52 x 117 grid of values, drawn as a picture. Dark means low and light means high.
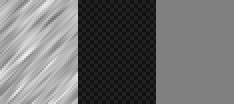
The table splits into one row of 3 panels. Panel 1,1: high, slanting up to the right. Panel 1,2: very low, checkered, faint in contrast. Panel 1,3: middling, flat.
